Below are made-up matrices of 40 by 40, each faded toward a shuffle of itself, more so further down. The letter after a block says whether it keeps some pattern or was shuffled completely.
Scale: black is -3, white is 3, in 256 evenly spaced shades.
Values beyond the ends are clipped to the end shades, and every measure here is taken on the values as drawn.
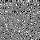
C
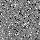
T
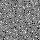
T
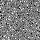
T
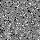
T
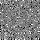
C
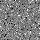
T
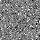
T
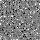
T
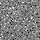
T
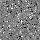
T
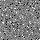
T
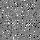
C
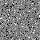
T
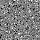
T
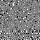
C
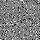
C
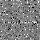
C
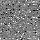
C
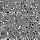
C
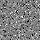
C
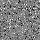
C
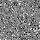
T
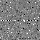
C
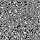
C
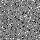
T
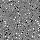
T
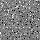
T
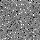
T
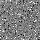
T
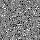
C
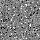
T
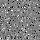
C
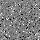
T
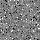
T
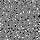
C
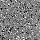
T
